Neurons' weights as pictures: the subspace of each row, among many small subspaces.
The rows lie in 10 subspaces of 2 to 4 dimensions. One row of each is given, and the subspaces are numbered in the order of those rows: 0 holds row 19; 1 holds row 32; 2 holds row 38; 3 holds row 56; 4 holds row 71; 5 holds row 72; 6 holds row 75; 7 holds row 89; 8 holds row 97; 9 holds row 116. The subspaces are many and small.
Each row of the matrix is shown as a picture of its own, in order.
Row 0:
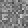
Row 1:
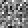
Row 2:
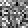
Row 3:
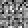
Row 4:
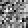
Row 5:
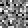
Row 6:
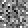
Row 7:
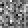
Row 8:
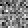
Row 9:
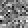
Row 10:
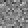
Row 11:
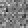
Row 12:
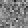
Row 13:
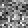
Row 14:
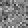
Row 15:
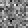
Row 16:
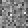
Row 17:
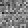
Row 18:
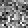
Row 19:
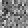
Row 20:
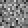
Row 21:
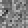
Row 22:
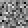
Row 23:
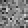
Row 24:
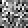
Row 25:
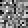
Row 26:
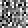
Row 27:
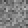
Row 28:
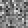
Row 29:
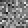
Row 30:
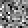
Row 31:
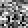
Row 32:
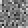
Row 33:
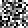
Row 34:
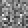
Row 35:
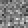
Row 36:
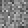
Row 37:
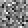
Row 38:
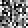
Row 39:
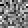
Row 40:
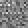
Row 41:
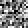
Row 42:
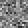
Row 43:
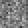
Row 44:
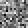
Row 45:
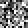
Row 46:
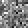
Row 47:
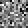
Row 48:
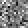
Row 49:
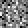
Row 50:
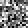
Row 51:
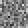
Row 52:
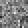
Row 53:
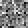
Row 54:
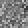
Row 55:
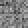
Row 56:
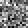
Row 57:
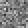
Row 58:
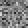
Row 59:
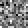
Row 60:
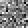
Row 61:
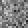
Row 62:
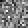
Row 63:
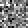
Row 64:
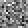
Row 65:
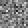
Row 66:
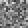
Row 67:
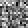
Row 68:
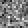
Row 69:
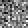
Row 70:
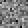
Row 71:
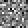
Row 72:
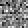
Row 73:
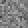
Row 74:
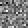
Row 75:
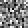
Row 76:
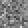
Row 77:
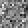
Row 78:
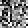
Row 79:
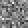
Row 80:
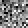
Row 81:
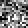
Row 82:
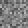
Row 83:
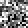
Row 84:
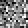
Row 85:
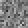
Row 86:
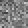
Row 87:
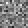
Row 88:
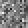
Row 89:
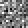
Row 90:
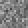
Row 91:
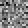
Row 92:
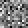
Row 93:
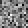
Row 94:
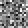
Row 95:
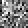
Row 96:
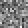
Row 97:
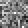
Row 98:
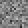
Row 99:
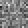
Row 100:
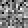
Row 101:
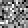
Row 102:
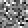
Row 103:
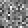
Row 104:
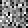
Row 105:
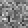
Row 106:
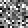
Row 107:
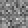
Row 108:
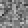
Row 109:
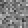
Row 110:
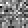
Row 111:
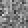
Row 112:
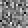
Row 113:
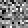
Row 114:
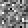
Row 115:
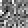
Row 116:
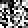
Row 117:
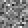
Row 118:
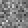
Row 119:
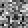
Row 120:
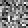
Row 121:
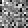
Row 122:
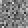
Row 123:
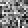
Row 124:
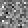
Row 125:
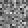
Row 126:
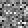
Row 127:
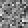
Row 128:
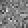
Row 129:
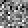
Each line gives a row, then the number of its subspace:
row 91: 1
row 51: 0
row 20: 6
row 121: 1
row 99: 5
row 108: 0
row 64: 7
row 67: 5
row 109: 6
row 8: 5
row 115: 0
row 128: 6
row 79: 9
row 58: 8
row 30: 9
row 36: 1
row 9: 8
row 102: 4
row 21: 0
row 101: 9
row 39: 1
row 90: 4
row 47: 1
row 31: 3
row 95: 0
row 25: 0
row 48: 8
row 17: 7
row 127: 4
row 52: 8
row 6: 8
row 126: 4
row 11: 7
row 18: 3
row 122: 1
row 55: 5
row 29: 6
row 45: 9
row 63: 3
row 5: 3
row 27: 4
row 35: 8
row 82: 4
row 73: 8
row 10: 4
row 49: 8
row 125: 4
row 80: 2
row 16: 2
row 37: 7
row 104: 2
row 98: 6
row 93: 2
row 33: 1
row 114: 4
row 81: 3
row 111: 0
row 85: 0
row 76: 8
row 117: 4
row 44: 4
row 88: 4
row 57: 4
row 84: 7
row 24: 0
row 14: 3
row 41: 5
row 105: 1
